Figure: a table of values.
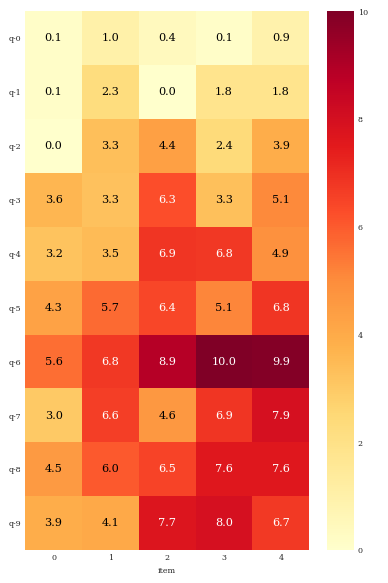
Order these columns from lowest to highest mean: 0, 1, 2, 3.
0, 1, 3, 2
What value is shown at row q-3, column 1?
3.3
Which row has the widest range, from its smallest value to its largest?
q-7
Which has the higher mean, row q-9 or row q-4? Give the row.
q-9
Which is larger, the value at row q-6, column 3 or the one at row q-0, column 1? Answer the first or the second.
the first
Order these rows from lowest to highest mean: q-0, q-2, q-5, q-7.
q-0, q-2, q-5, q-7
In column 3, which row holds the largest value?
q-6
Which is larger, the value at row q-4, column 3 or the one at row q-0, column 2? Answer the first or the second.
the first
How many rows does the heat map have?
10
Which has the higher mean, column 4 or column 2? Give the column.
4
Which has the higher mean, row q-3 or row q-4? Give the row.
q-4
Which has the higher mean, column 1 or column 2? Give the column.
2
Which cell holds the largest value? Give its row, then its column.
q-6, 3
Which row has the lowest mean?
q-0
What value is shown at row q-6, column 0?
5.6
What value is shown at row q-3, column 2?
6.3
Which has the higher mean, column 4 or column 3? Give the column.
4
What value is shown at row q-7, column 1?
6.6
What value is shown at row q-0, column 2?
0.4
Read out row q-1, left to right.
0.1 2.3 0.0 1.8 1.8
